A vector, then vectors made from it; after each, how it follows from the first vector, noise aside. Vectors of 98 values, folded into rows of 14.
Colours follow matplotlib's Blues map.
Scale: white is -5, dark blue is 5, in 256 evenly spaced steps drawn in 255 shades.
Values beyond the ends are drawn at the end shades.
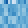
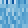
sign-scrambled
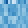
copied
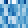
scaled up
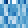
scaled up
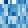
scaled up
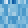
negated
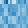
copied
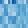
negated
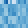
copied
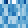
scaled up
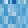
negated
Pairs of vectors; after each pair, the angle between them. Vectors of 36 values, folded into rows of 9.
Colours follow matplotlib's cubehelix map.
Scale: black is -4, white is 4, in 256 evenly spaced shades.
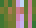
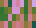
partly aligned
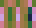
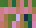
partly aligned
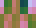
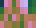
nearly opposite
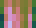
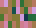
orthogonal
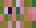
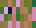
nearly parallel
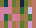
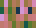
partly opposed
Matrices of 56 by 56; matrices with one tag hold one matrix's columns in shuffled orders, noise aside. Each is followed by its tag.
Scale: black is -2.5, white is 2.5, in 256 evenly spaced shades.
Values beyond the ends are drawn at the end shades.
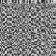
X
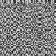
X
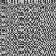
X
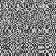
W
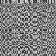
X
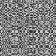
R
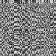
X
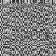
X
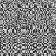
W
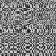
W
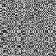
R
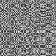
R
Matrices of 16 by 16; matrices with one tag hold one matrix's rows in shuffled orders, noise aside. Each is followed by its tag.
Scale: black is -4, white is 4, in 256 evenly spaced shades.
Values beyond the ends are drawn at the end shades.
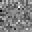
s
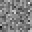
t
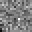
s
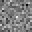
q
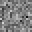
q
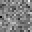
t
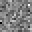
t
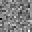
t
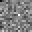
s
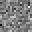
t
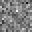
q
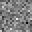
q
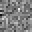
s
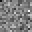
t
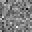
q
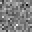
q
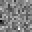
s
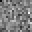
t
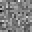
s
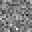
q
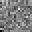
s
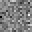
t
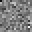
t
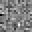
s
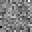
t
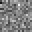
s
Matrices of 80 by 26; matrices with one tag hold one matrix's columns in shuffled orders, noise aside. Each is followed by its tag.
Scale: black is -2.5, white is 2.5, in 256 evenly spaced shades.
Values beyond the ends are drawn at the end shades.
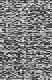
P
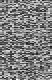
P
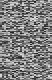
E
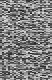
P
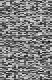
E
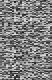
E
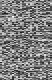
E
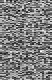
P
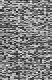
P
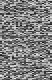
E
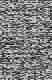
P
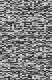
E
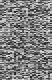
P
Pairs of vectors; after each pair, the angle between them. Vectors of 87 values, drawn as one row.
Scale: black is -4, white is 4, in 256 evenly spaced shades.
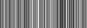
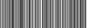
orthogonal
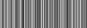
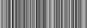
orthogonal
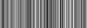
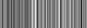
partly aligned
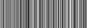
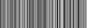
partly opposed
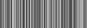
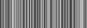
nearly parallel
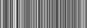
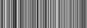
nearly opposite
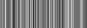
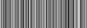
partly opposed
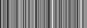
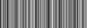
nearly parallel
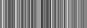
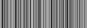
nearly opposite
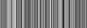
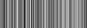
orthogonal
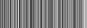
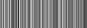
nearly opposite
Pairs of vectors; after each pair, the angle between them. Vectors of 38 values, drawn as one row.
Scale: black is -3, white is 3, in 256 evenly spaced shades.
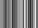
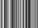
partly aligned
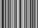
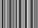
partly aligned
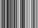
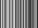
partly opposed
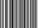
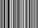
nearly opposite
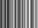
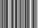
orthogonal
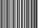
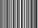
nearly parallel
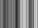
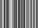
orthogonal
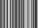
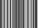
nearly parallel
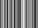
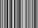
nearly parallel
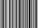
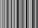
partly opposed
